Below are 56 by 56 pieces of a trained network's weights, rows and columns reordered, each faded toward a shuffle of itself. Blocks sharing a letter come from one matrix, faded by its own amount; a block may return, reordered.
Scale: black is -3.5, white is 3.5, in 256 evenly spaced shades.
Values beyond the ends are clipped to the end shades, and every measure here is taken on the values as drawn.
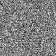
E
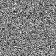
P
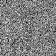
P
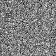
E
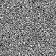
P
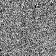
E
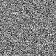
P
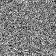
E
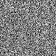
E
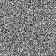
P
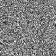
P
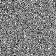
E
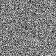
E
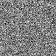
E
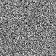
E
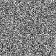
P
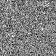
P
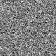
P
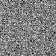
E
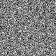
P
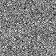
P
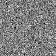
E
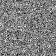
P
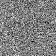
E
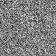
E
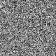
E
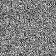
E
